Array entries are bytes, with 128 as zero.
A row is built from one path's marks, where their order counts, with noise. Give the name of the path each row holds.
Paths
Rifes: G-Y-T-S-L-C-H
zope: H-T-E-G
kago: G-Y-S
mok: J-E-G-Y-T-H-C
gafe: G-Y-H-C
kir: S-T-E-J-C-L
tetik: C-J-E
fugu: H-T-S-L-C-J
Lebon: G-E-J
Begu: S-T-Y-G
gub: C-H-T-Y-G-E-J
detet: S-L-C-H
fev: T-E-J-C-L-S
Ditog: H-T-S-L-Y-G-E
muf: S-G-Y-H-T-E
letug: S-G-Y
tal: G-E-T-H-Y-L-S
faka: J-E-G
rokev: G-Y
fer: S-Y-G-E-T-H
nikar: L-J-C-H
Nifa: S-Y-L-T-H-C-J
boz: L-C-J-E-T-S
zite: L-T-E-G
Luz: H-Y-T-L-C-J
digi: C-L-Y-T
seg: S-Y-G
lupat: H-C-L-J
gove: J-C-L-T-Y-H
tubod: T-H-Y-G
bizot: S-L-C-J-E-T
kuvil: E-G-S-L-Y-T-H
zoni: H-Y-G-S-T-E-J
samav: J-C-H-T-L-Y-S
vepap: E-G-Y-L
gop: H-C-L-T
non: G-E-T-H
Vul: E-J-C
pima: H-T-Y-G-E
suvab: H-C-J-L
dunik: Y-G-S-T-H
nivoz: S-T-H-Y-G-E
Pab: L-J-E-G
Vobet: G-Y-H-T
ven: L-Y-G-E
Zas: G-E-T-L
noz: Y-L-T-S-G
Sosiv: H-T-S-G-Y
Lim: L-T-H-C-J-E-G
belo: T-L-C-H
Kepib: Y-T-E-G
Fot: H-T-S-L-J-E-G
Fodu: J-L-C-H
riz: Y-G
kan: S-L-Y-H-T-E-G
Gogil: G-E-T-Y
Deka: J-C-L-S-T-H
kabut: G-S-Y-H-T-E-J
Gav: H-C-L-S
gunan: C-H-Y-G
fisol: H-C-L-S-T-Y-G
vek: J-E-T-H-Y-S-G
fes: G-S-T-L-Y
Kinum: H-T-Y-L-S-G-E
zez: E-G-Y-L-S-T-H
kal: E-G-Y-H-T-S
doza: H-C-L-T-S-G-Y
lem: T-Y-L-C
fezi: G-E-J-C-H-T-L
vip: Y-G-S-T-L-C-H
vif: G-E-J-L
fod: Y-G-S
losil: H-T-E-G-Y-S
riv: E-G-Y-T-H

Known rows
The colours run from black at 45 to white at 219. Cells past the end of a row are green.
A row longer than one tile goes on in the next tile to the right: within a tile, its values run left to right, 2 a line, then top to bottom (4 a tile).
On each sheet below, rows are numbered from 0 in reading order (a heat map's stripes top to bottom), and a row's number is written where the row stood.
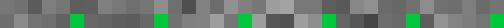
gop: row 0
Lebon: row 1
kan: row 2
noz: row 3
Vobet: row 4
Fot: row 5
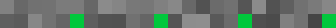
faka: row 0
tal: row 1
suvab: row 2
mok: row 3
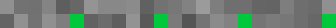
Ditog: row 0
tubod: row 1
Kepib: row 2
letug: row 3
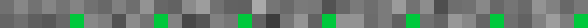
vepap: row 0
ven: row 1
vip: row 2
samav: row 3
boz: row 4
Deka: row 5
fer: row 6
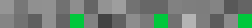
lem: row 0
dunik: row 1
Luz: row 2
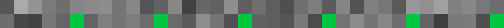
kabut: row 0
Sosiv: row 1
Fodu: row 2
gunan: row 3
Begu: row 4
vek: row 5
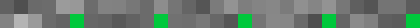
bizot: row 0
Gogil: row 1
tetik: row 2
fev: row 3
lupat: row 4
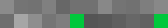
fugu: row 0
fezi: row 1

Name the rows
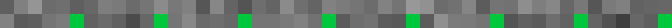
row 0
riz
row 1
vif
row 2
doza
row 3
seg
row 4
riv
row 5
pima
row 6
kal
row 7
gafe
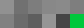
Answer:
belo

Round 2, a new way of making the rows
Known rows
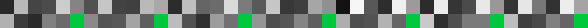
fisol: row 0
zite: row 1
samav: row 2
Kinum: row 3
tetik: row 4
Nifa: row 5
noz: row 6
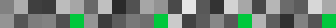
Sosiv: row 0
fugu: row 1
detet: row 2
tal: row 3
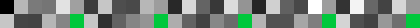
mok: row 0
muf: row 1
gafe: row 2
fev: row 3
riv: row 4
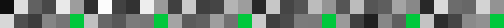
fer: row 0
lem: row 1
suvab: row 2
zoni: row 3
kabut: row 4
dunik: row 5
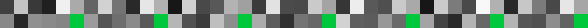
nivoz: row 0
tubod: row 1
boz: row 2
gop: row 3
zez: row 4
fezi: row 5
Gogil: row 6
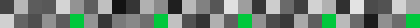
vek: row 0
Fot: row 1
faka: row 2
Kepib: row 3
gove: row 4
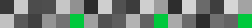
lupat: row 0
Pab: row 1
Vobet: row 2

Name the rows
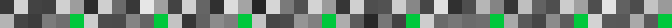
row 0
Gav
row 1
seg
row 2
letug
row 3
riz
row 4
doza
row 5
Luz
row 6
Zas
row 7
Fodu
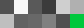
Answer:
belo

